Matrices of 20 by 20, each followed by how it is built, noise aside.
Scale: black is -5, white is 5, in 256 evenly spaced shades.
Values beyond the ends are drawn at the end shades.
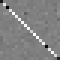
diagonal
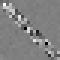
banded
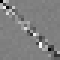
banded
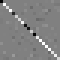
diagonal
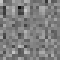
low rank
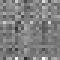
low rank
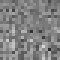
low rank
